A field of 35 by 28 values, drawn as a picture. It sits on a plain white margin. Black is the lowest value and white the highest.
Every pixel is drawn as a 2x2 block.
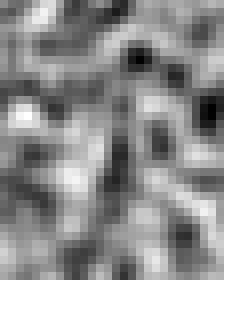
Average level on the scale: 50%. Histogram: bell-shaped. Grain: blotchy. Lone odd cells: none. Slope: none.
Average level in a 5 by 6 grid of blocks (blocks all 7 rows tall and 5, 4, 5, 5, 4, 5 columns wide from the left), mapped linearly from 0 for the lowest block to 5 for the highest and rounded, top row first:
3 2 1 2 4 2 / 2 2 2 1 2 1 / 3 3 5 1 2 2 / 0 3 3 2 4 4 / 4 3 1 3 3 3
